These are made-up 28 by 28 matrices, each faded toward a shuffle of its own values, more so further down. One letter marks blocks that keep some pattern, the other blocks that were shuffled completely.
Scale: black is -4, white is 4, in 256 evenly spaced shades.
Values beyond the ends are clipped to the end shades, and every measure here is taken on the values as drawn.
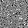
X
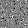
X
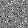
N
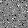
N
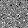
N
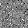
N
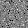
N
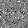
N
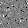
X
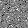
X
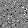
X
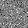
N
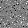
X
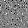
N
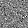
X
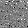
N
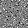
X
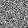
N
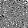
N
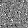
X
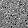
X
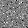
X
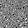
X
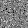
X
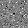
N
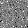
X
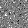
X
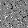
X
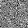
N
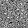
X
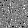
N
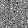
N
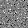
X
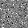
X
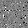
N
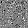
N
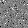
X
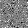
N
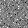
X
